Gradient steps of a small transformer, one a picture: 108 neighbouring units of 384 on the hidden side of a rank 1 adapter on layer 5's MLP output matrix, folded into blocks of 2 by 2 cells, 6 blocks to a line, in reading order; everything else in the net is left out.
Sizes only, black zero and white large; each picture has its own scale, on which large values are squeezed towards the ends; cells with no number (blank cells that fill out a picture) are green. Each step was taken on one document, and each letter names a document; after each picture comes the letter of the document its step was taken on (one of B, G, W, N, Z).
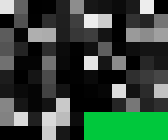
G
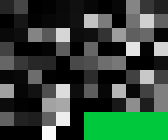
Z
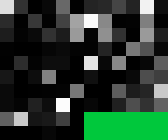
G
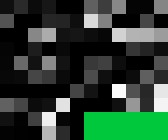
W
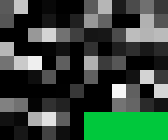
W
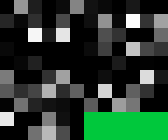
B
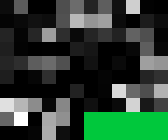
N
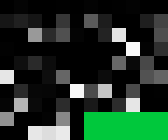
B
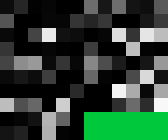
W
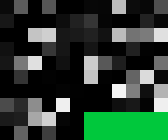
W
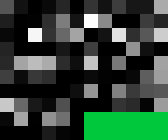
W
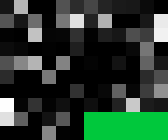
N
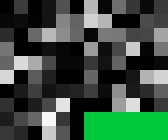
Z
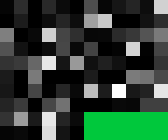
Z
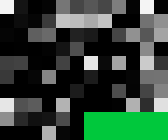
N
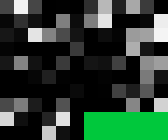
N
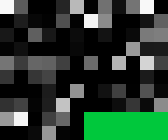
G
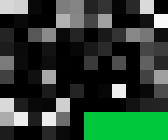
N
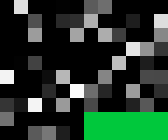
B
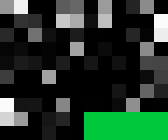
N
